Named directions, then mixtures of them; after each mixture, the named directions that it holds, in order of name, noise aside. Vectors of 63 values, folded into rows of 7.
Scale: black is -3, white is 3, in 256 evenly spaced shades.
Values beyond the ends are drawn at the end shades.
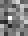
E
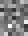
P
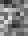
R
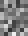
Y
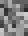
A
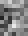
R, Y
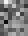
R, Y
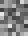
P, Y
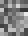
A, Y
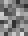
A, Y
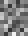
Y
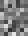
Y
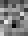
A, R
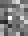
E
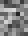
P, R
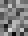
Y
